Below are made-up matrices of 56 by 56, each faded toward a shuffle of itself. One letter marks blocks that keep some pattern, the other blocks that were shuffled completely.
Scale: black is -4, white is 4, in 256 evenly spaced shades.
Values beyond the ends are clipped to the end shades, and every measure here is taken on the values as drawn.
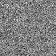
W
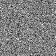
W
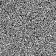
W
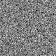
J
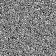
J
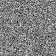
W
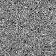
W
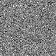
W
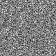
W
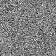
W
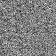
J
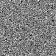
W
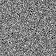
J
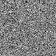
W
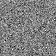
W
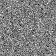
J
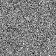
W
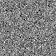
W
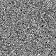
W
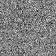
W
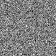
W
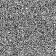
W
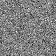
J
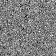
J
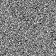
J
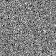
W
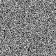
J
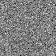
W
